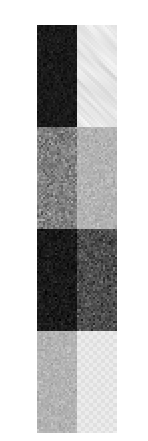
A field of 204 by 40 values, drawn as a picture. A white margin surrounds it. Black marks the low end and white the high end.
It is made of 4 by 2 panels. Panel 1,1: very low, fine-grained, faint in contrast. Panel 1,2: very high, slanting down to the right, faint in contrast. Panel 2,1: middling, fine-grained. Panel 2,2: high, fine-grained, faint in contrast. Panel 3,1: very low, fine-grained, faint in contrast. Panel 3,2: low, fine-grained. Panel 4,1: high, fine-grained, faint in contrast. Panel 4,2: very high, checkered, faint in contrast.
